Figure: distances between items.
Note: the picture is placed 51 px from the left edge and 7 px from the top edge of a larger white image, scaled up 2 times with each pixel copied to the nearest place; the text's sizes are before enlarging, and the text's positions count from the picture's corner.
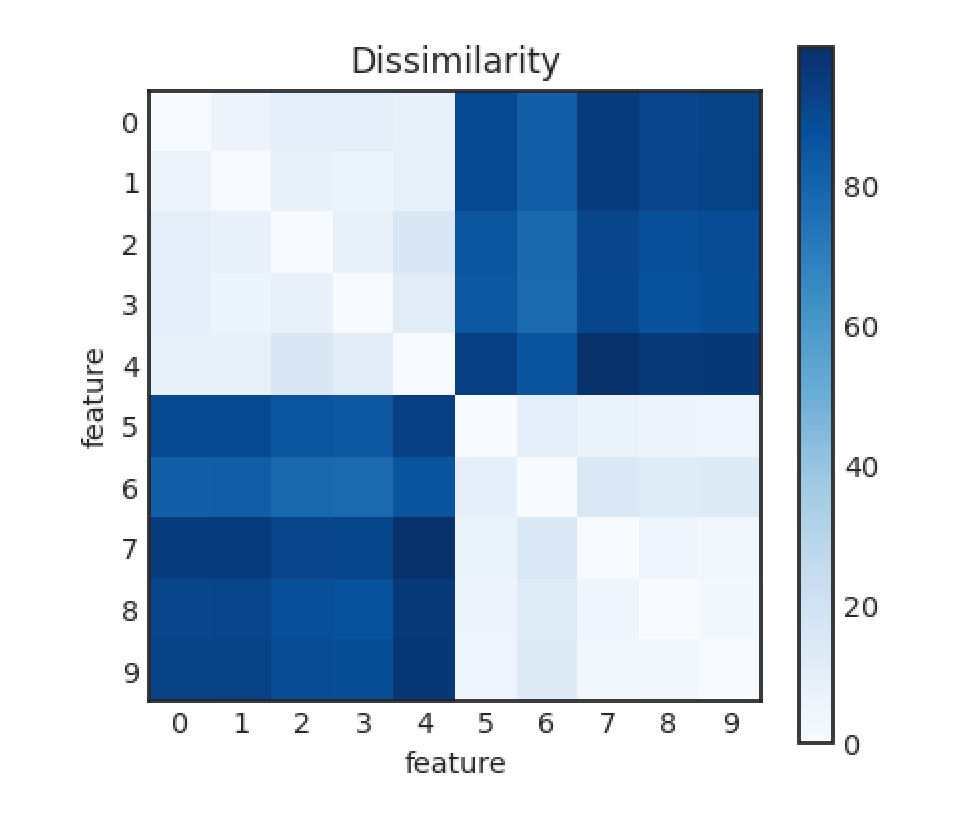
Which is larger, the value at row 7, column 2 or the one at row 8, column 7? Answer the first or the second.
the first
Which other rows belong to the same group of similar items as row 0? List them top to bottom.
1, 2, 3, 4
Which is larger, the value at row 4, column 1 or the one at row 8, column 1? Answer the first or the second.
the second
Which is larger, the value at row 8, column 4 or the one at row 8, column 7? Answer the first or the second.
the first
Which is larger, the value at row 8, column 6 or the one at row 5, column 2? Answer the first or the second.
the second
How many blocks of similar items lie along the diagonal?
2
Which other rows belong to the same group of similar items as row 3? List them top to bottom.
0, 1, 2, 4
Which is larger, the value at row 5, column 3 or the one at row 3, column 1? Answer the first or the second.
the first
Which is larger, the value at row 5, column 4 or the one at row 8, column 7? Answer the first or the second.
the first
